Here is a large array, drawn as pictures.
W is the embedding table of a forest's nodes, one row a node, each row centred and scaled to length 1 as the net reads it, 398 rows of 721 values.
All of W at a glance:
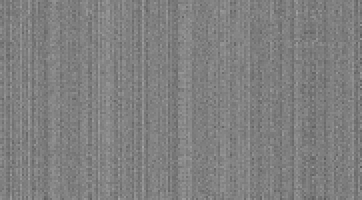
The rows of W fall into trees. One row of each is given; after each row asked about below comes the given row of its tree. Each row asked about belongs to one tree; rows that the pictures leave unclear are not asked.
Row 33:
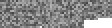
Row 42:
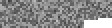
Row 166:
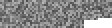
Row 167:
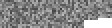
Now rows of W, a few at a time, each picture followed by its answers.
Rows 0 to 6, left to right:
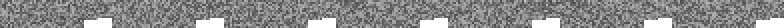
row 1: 166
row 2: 42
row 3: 42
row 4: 166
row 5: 42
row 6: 42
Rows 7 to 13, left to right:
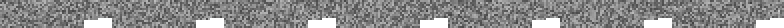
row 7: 42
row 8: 166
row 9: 167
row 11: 42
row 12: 166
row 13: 42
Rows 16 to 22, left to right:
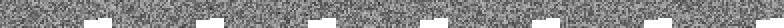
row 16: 42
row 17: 166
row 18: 166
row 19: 167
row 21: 42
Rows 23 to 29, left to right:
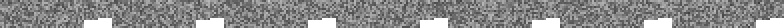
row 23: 42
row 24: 42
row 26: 166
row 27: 42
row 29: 33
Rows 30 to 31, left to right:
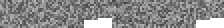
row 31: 42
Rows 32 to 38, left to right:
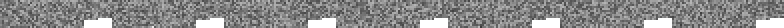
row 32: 42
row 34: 33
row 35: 42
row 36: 33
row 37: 42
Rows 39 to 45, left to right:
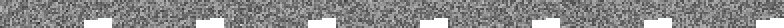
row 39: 166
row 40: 33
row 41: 167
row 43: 166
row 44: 42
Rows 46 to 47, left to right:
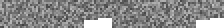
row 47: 42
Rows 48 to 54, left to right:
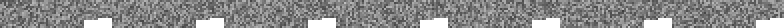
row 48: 42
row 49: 166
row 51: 166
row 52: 166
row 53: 33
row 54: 42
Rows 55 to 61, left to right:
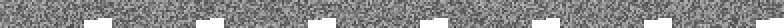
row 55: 166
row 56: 33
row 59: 42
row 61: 166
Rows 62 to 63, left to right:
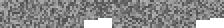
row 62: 166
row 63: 42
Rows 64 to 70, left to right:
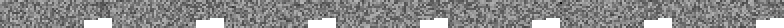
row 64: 166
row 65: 166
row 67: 166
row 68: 42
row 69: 33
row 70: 166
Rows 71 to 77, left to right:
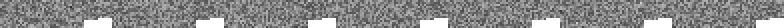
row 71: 167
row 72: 33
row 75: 42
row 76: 42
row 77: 166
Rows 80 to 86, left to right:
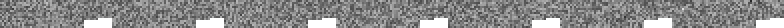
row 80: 33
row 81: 33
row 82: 166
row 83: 167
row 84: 42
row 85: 167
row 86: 42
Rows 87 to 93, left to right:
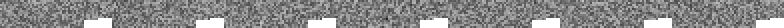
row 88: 42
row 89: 42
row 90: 166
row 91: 42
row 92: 42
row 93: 42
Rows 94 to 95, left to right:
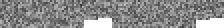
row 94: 167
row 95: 166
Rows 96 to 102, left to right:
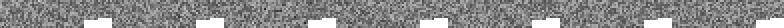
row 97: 166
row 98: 33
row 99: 42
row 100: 166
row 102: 42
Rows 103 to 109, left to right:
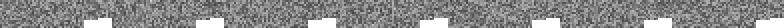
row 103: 42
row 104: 166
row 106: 167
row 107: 42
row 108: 166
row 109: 42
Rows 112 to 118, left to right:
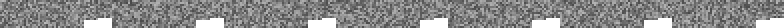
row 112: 166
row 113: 42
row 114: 166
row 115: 42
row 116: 42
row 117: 42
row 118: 166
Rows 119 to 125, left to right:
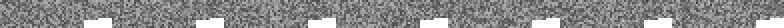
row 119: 42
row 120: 166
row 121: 33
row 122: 166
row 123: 167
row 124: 33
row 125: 167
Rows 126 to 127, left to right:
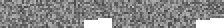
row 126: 166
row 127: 166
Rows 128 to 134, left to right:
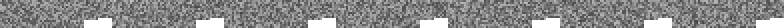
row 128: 42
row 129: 166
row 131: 166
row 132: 166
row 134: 166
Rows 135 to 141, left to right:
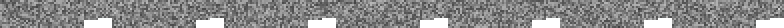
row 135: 42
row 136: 166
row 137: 166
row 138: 42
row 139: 167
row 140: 42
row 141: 42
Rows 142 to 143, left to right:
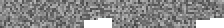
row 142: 166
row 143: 166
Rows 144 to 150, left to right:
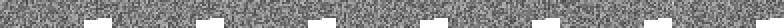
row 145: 166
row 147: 166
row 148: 166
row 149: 42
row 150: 166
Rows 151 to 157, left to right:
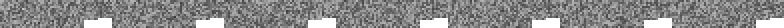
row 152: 166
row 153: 42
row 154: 166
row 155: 166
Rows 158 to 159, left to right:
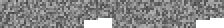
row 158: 166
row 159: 167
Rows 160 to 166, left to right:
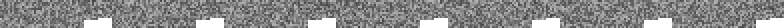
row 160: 167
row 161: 166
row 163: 42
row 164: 42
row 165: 42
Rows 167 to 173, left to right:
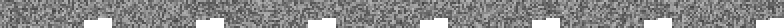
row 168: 166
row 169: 42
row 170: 42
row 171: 166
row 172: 166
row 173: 166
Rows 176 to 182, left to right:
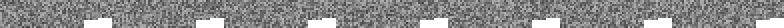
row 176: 42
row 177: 166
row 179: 33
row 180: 33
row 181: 42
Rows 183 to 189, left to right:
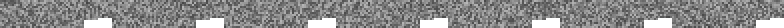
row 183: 42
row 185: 42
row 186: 166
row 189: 42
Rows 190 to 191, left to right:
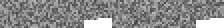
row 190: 166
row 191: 166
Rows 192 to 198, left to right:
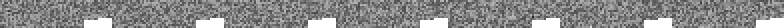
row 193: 42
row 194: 42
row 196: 42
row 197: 33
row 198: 167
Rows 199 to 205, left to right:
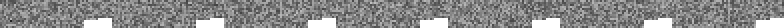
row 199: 42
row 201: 167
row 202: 166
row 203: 166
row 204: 42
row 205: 167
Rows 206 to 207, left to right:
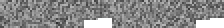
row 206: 166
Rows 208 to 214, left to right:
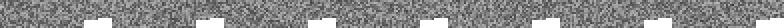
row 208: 42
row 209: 166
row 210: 42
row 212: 166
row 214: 42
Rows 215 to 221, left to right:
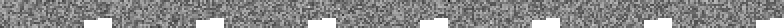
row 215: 166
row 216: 166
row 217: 42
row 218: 42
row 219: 167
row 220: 166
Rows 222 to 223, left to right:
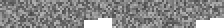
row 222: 42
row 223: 167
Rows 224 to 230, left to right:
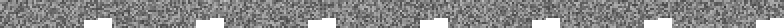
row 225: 42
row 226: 166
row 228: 166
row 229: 166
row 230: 167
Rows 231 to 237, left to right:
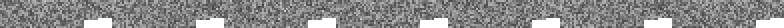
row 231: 42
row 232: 166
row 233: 167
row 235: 42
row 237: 42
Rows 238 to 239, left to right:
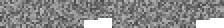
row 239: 166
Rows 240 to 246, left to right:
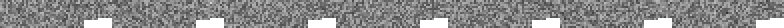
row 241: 42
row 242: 166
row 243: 166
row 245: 42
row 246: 166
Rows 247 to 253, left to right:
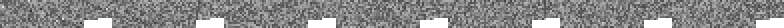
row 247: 42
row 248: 42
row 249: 42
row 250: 166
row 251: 166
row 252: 166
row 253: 166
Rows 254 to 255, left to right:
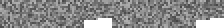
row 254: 166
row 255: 166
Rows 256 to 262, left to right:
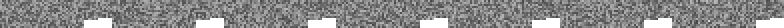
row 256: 42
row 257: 42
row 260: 166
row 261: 33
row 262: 166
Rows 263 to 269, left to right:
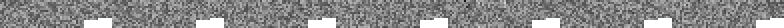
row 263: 42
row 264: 42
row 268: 42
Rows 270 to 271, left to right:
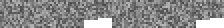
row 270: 166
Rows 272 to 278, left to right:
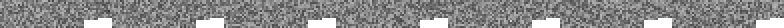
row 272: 166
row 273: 166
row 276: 42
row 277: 42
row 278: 42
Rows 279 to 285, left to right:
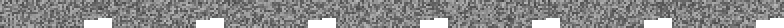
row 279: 166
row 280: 42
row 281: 42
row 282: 166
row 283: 166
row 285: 42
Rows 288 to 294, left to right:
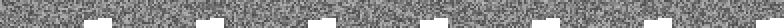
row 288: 42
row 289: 166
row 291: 166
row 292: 42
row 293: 167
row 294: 166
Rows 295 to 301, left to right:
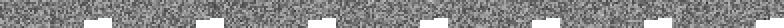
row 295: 167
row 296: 166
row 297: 42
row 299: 167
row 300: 167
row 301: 167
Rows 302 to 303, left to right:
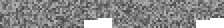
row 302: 166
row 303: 42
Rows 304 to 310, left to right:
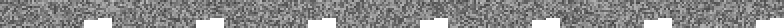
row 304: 42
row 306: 42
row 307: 166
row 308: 42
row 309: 42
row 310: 167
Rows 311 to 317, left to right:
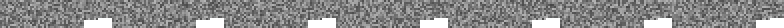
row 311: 42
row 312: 166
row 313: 42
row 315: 166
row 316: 166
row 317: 166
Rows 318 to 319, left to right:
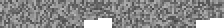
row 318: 166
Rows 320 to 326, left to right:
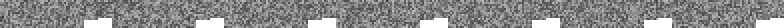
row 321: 42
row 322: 166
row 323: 167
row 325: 166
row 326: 42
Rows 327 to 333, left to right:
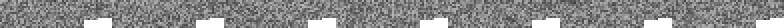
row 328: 166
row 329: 42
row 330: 167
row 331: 166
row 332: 42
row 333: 167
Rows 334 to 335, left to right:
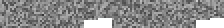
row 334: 42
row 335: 42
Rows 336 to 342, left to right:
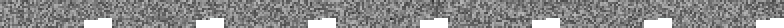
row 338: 166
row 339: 166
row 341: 42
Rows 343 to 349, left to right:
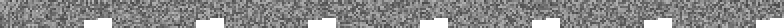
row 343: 166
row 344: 42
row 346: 42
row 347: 166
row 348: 166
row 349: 166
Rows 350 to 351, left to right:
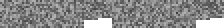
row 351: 166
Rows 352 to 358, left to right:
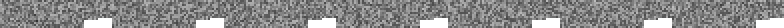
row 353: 42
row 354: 33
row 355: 166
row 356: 166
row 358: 166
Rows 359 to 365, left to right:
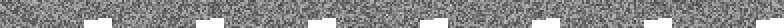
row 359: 42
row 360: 166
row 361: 42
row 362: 42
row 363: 42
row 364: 166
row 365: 42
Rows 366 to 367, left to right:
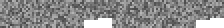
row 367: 167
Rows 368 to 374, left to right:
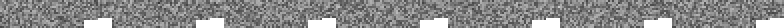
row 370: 42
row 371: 42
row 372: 42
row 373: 166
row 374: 166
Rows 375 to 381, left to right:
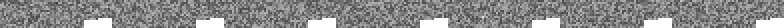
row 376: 166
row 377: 167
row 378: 42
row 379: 167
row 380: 42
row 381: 42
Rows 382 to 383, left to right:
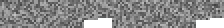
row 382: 42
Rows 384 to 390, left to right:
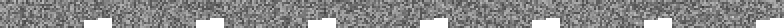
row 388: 42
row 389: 166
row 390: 42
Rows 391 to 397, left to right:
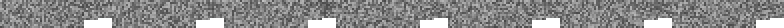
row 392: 166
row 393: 166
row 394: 166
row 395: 166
